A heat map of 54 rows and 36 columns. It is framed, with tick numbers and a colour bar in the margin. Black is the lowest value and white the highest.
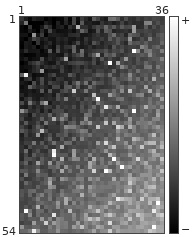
Neither half mirrors the other. The ninth with the highest average is the bottom right. There is an overall slope up to the bottom right. The ninth with the lowest average is the top left. The texture is fine-grained noise. No single row or column stands out from its neighbours. No regular stripes run through it.
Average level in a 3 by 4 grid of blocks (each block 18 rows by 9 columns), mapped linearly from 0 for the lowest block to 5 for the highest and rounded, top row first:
0 1 2 2 / 1 2 3 4 / 3 3 4 5
